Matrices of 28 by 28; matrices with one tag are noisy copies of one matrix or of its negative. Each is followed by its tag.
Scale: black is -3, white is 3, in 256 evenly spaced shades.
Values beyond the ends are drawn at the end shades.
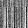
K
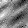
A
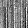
K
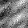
A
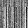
K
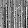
K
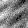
A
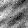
A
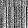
K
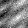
A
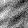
A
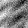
A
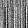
K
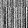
K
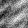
A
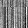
K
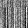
K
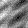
A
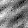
A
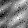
A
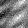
A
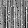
K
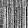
K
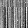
K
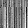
K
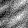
A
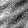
A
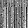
K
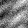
A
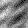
A
